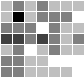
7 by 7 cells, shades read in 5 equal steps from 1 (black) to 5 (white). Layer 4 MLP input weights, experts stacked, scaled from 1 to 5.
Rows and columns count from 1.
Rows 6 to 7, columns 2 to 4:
3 4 4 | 3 4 4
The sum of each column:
23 18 27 25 25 28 30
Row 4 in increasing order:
2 2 2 3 3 3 4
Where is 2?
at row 4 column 1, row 4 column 2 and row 4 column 4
